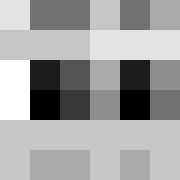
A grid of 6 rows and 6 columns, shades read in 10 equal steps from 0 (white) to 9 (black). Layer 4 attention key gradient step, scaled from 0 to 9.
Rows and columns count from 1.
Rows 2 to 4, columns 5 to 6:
1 1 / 8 4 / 9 5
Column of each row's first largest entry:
2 1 2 2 1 2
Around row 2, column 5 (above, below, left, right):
5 8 1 1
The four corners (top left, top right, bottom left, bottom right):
1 3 2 2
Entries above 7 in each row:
0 0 2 2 0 0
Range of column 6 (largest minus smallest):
4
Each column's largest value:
2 9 7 4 9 5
